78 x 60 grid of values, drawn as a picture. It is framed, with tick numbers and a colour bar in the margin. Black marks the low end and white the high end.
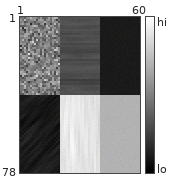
The table splits into 2 rows of 3 panels. Panel 1,1: middling, fine-grained, strong in contrast. Panel 1,2: low, streaked across, faint in contrast. Panel 1,3: very low, flat. Panel 2,1: very low, slanting up to the right, faint in contrast. Panel 2,2: very high, streaked downward, faint in contrast. Panel 2,3: high, flat.
